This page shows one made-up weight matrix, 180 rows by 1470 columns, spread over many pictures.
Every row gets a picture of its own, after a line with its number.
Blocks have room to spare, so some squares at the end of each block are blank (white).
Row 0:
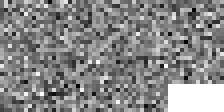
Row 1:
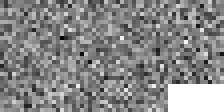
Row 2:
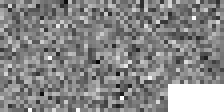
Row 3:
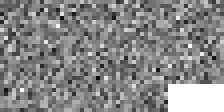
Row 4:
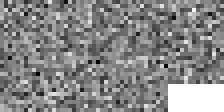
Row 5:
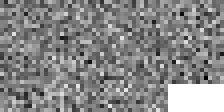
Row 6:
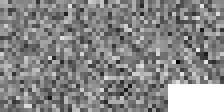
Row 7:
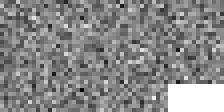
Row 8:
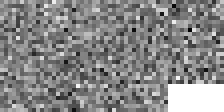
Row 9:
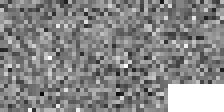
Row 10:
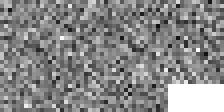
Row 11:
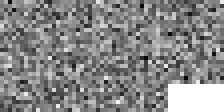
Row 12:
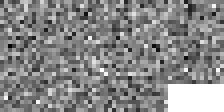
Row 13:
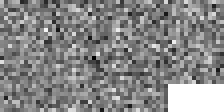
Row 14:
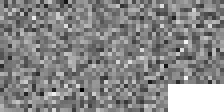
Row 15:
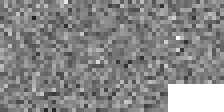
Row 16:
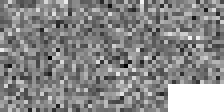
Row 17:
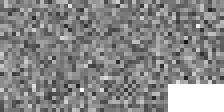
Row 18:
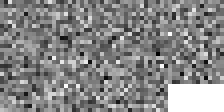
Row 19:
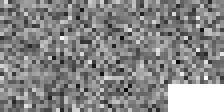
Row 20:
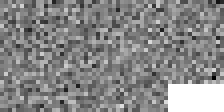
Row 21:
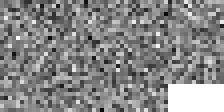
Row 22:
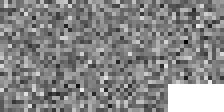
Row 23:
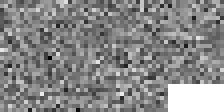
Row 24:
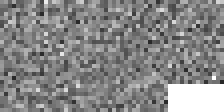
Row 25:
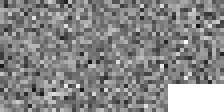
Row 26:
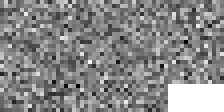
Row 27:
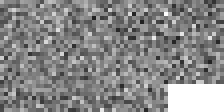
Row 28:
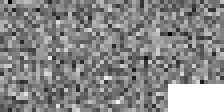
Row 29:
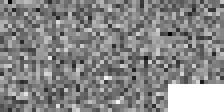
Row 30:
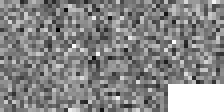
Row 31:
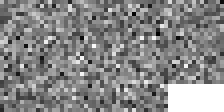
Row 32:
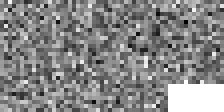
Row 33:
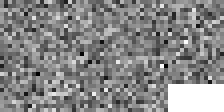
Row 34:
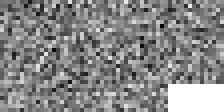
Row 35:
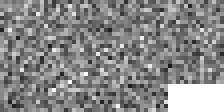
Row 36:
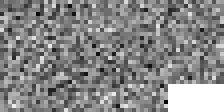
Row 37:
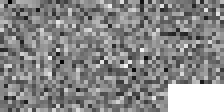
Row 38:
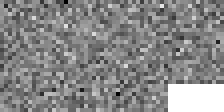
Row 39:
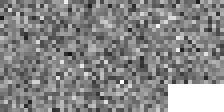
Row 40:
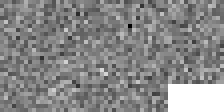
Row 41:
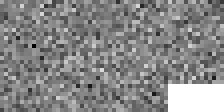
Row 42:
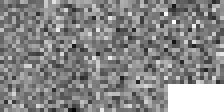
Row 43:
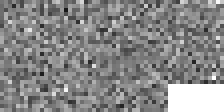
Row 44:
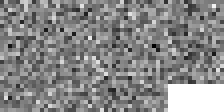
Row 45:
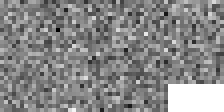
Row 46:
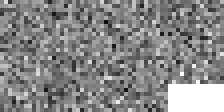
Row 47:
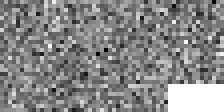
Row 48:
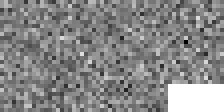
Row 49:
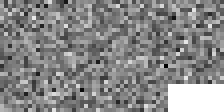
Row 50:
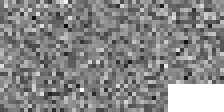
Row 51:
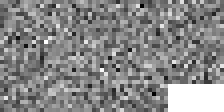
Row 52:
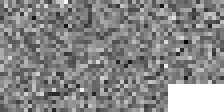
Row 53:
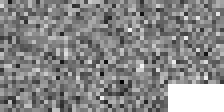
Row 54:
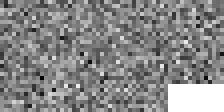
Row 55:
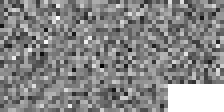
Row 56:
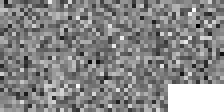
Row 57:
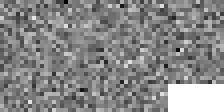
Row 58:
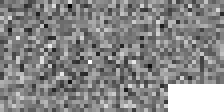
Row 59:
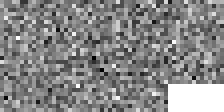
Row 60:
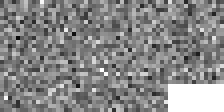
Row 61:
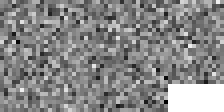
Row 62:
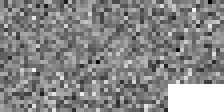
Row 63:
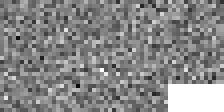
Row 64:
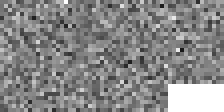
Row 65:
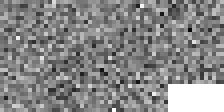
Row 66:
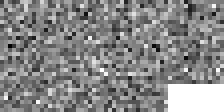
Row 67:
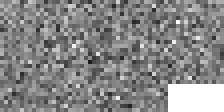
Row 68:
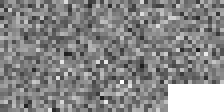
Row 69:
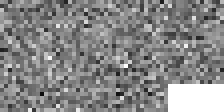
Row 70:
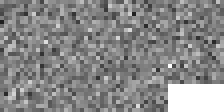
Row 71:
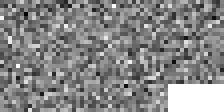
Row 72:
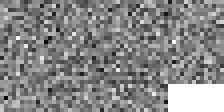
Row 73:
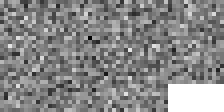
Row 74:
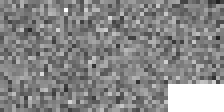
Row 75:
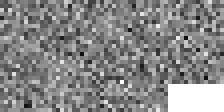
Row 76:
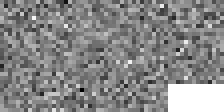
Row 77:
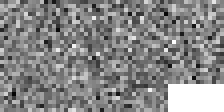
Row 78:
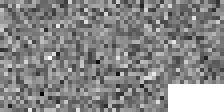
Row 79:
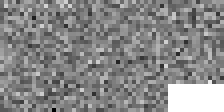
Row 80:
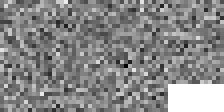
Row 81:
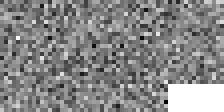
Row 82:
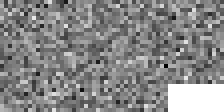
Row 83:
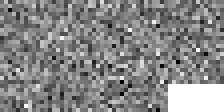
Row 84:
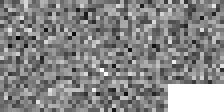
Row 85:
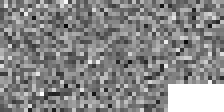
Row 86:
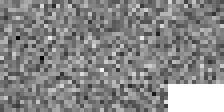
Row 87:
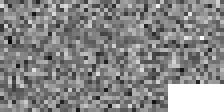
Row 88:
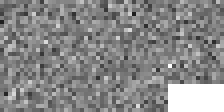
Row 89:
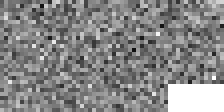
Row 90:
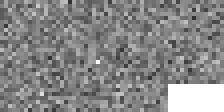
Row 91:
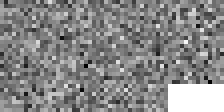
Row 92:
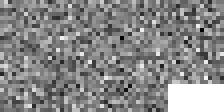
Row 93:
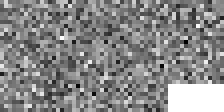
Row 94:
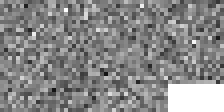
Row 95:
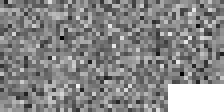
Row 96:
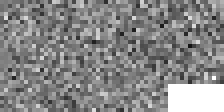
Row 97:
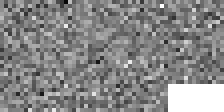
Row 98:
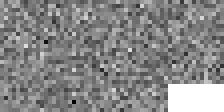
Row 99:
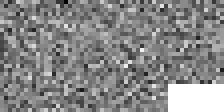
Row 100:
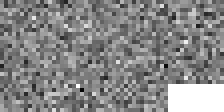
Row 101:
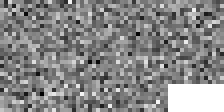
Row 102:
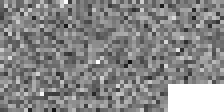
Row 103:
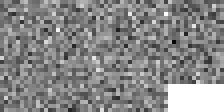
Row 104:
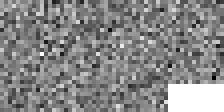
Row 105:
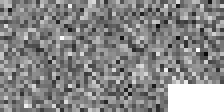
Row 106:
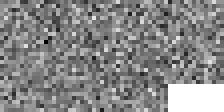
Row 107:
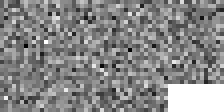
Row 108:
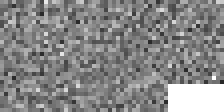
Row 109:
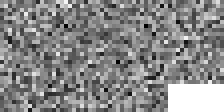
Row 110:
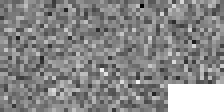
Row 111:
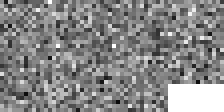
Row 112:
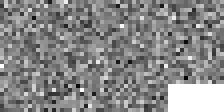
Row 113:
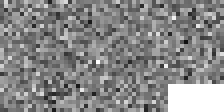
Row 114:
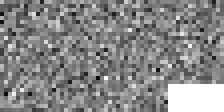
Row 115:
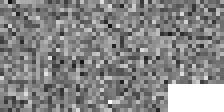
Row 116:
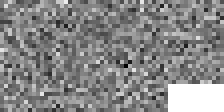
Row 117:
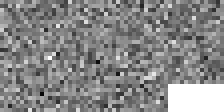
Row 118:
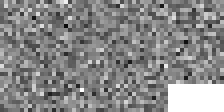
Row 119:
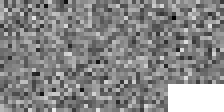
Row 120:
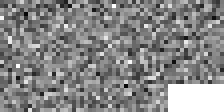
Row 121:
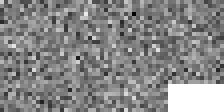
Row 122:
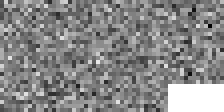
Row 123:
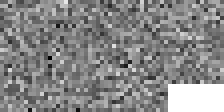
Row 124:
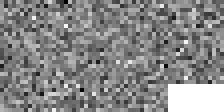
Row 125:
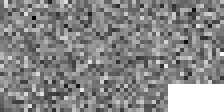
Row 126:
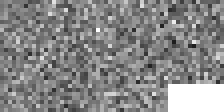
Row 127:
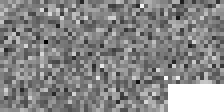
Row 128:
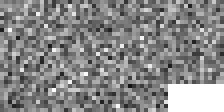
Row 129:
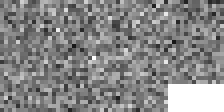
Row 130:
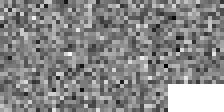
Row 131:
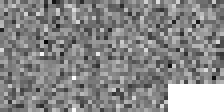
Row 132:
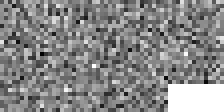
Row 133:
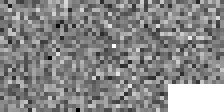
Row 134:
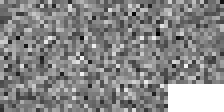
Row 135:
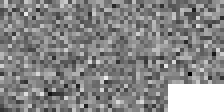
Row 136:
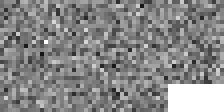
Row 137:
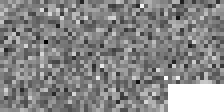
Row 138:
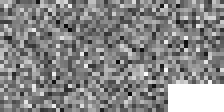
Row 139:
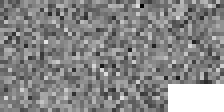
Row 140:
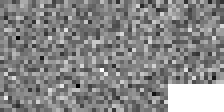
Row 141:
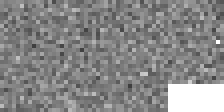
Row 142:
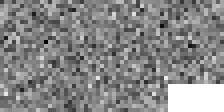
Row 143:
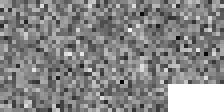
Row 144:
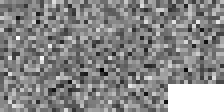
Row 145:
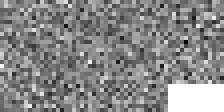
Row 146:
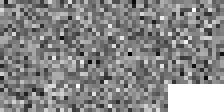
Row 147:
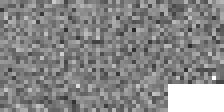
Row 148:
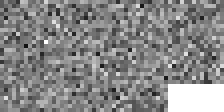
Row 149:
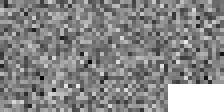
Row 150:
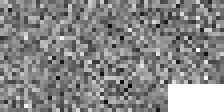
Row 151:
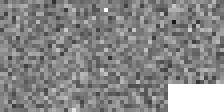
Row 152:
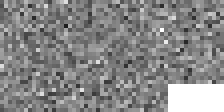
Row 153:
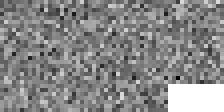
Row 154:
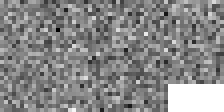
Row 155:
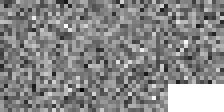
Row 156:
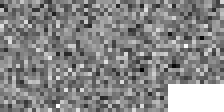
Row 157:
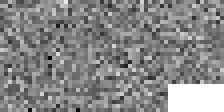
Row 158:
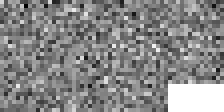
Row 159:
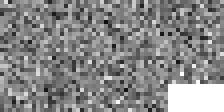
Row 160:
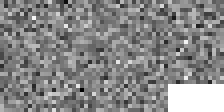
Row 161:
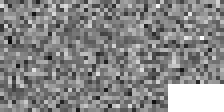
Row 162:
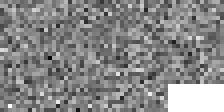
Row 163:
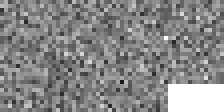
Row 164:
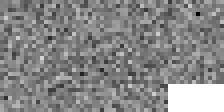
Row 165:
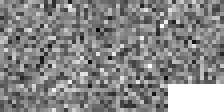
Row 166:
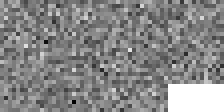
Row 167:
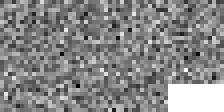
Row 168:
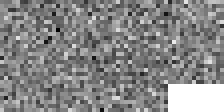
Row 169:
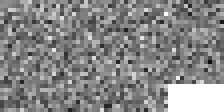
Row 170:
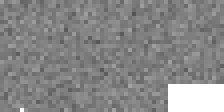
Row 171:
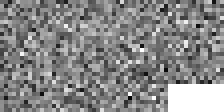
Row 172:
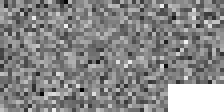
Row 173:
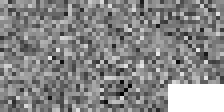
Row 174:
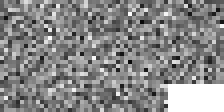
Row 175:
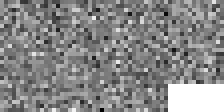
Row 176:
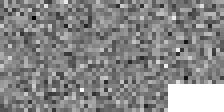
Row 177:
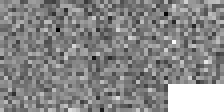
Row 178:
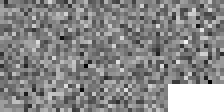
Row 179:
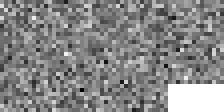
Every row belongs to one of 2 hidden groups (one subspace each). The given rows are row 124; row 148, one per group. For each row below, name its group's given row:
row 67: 148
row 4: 124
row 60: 148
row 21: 148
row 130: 124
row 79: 124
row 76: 124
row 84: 148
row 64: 124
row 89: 148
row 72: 148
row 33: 124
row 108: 148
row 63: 148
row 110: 148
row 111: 124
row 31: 148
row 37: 124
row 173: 124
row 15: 124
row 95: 124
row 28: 124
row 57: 124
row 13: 148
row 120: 124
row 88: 148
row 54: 124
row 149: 124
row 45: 148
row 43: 148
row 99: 124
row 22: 124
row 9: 124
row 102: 124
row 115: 124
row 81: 148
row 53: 124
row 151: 148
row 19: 124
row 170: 148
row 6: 124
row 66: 148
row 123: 124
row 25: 124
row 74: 148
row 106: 148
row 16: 124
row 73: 148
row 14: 124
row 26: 124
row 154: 148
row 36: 148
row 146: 124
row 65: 148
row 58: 148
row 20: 148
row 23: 124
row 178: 124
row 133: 124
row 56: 124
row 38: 124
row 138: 124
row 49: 124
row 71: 124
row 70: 148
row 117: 124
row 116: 124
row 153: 148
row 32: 124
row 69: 124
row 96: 148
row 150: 124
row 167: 148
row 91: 124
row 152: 124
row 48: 124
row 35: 148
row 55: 148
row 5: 124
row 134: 148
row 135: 124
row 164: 148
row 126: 148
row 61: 148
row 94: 148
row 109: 124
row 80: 124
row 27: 148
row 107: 148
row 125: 124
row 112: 124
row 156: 124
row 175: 148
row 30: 148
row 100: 124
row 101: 124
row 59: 148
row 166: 148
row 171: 124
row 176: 124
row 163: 124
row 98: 148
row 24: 148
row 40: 148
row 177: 148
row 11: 124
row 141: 148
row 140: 148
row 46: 124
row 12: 148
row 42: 148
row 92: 124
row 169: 148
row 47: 148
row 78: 124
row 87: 124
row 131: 148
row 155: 124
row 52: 124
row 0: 124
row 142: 148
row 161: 124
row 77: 148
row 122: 124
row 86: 148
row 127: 148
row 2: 124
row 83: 124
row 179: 124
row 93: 124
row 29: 124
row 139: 148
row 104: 148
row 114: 148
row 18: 124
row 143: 124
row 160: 124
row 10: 124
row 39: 124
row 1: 124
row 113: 124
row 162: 124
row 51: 148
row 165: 148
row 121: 148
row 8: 148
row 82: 124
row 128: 148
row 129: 148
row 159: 124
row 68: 124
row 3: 148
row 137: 148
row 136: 148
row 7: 124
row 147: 148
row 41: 148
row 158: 148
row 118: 124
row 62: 124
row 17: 124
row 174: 148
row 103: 148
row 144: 148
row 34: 148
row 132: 148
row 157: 124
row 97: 124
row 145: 124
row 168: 148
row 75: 124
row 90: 124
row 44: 148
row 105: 124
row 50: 124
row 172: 124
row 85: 124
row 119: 124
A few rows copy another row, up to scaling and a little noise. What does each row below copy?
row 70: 88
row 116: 80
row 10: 105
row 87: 161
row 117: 78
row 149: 54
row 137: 127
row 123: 157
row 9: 69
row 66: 12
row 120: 71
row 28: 29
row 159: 46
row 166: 98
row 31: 134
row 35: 128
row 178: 91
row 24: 108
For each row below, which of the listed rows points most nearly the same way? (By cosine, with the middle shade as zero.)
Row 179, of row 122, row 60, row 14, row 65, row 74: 14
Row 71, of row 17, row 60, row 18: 18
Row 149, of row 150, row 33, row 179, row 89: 33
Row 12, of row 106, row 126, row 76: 76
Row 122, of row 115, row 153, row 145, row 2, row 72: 145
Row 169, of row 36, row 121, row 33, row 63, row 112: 63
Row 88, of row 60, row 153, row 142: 153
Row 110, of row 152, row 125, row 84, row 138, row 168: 84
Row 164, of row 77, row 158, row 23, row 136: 77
